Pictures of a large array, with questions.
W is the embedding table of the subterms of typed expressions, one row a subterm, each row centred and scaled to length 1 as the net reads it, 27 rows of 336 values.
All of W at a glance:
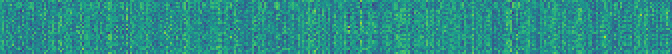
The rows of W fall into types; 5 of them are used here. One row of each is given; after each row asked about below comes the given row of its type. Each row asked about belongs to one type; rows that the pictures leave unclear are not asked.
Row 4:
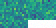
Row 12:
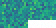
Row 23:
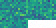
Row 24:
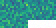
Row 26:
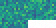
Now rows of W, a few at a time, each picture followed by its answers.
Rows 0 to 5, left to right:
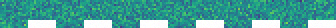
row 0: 23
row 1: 24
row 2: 4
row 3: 24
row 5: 26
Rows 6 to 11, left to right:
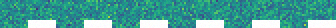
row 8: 12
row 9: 4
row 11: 23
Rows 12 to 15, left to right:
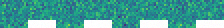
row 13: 12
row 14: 24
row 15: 12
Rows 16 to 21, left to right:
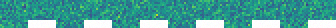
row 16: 23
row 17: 26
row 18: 12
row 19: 26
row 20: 23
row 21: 12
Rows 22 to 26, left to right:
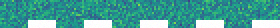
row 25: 26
